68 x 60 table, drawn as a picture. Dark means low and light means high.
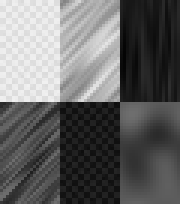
The table splits into 2 rows of 3 panels. Panel 1,1: very high, checkered, faint in contrast. Panel 1,2: high, slanting up to the right. Panel 1,3: very low, streaked downward, faint in contrast. Panel 2,1: low, slanting up to the right. Panel 2,2: very low, checkered, faint in contrast. Panel 2,3: low, smooth.
